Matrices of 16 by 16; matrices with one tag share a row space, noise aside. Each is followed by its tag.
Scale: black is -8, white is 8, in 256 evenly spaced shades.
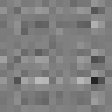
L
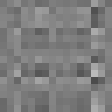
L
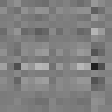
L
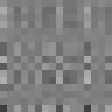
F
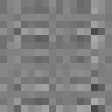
L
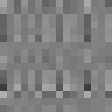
F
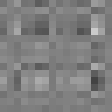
L
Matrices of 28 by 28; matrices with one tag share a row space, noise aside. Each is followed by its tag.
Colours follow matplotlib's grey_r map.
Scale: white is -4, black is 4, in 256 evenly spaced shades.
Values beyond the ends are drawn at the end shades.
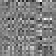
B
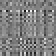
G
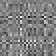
G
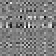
G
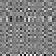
G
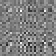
G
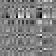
B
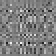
G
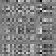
B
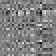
B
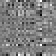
B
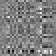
B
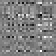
B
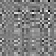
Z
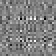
G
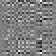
B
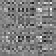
B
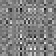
G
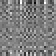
G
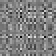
G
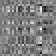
B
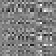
B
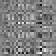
B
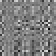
Z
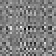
G
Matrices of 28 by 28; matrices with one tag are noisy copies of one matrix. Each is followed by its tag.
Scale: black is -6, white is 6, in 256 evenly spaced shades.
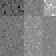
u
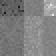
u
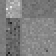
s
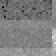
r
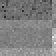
r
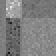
s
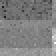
r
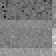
r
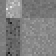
s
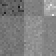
u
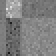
s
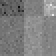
u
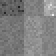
u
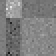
s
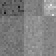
u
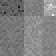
u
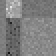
s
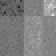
u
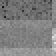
r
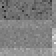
r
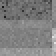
r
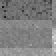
r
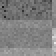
r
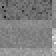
r
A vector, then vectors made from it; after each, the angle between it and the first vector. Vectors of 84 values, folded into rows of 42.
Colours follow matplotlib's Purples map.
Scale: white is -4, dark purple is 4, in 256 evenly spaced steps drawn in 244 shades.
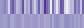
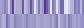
nearly parallel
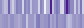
nearly opposite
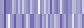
partly opposed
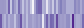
orthogonal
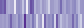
orthogonal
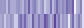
partly opposed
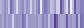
partly aligned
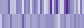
nearly opposite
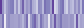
partly aligned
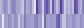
partly aligned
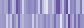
partly opposed
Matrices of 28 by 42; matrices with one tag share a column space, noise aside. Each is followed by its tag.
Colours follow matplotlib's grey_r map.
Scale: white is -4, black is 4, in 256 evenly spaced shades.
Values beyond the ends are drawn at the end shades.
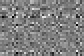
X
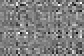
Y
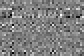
X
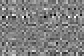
X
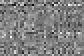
Y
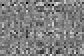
Y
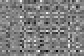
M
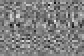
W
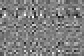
X
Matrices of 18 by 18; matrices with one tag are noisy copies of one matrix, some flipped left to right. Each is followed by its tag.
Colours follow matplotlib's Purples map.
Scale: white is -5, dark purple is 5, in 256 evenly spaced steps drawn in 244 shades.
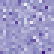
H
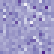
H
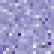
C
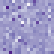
H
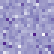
C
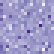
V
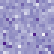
C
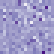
H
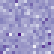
C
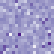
C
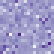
C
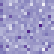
V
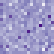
V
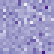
H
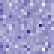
V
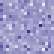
V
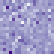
H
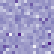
C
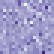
H
